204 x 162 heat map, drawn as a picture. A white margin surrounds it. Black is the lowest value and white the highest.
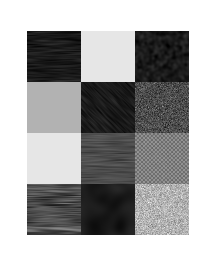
The table splits into 4 rows of 3 panels. Panel 1,1: very low, streaked across, faint in contrast. Panel 1,2: very high, flat. Panel 1,3: very low, blotchy, faint in contrast. Panel 2,1: high, flat. Panel 2,2: very low, slanting down to the right, faint in contrast. Panel 2,3: low, fine-grained. Panel 3,1: very high, flat. Panel 3,2: low, streaked across, faint in contrast. Panel 3,3: middling, checkered. Panel 4,1: low, streaked across. Panel 4,2: very low, smooth, faint in contrast. Panel 4,3: high, fine-grained.
